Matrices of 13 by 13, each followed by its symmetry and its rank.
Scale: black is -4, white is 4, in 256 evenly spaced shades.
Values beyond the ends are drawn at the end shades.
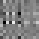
neither, rank two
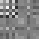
symmetric, rank two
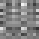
neither, rank two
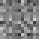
antisymmetric, rank two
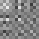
symmetric, rank two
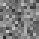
neither, full rank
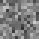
neither, full rank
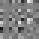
antisymmetric, rank two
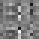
neither, rank two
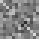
symmetric, full rank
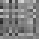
antisymmetric, rank two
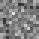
symmetric, full rank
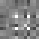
symmetric, rank two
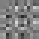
antisymmetric, rank two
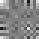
symmetric, rank two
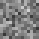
neither, full rank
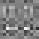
neither, rank two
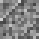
symmetric, full rank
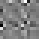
antisymmetric, rank two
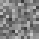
neither, full rank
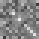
symmetric, full rank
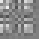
symmetric, rank two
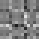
antisymmetric, rank two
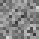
symmetric, full rank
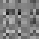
neither, rank two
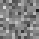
neither, full rank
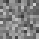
neither, full rank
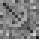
symmetric, full rank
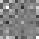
symmetric, rank two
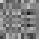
neither, rank two
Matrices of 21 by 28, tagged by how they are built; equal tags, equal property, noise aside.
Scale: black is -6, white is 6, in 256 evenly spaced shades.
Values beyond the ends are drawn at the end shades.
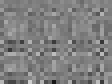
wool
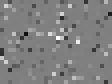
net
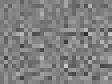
wool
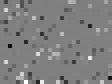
net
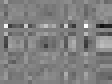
wool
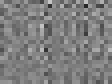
wool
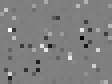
net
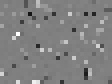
net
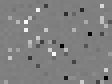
net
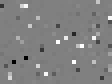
net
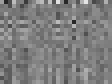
wool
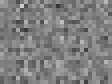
wool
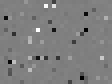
net
